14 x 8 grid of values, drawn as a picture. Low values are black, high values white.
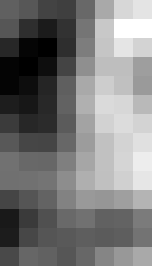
The ninth with the lowest average is the top left. No single row or column stands out from its neighbours. Values rise toward the right. The middle right is the calmest part.
